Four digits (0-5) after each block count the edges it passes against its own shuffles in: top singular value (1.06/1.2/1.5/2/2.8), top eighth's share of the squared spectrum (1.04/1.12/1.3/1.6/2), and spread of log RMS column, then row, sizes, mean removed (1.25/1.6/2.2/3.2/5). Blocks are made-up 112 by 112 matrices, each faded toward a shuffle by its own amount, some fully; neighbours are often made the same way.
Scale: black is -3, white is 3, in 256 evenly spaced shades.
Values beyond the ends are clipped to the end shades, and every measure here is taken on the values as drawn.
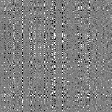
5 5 4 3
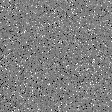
0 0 0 0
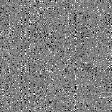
4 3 3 2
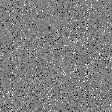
3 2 1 0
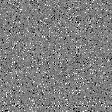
3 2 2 1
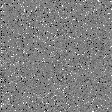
2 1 1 0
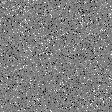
0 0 0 0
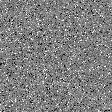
1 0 0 0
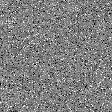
2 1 0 0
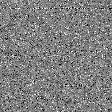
2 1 0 2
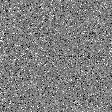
1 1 0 1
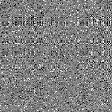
5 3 2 3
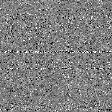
2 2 2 3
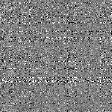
2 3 3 4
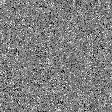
0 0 0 0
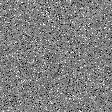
0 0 0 0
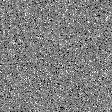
0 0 0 0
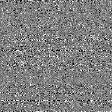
2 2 3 4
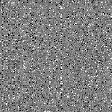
4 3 2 2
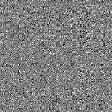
4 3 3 2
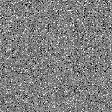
3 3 1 1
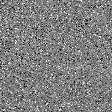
3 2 1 1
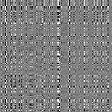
5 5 5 4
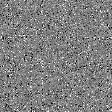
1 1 2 1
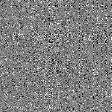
2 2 3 3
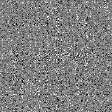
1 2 3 2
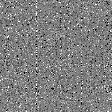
2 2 2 1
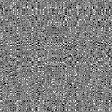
5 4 3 3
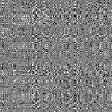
5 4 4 3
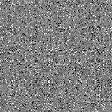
4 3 2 2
